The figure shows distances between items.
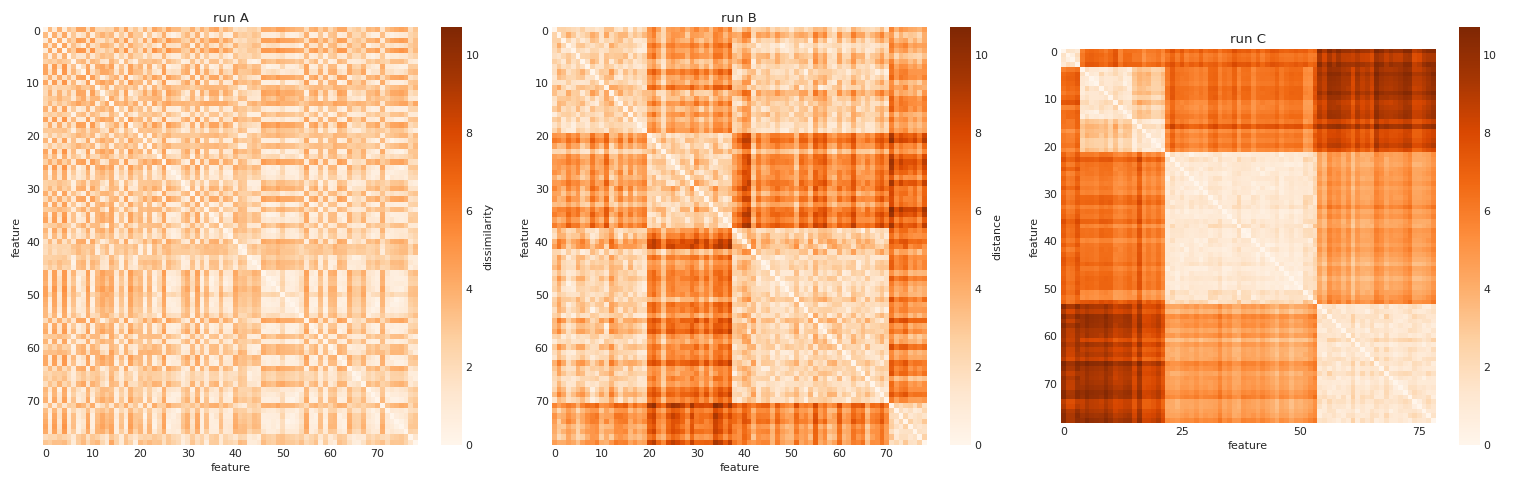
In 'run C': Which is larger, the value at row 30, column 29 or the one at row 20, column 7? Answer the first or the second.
the second
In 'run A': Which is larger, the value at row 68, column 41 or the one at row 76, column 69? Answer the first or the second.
the first
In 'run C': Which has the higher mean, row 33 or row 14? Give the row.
14
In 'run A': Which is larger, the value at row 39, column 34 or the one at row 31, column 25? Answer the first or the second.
the second
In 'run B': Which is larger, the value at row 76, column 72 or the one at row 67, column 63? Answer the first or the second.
the second
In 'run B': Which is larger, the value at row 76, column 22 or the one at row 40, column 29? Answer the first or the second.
the second
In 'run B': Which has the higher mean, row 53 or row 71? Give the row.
71
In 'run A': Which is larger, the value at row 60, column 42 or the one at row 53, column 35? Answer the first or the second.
the first
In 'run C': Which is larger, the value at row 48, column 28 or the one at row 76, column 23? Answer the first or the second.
the second
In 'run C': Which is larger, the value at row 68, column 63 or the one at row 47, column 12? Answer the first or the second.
the second
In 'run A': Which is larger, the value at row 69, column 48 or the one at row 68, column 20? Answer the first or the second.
the second
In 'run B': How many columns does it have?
79
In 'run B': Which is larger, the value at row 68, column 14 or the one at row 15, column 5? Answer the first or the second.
the second
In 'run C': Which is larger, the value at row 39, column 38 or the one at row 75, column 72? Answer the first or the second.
the second
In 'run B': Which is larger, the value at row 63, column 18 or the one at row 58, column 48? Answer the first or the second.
the first
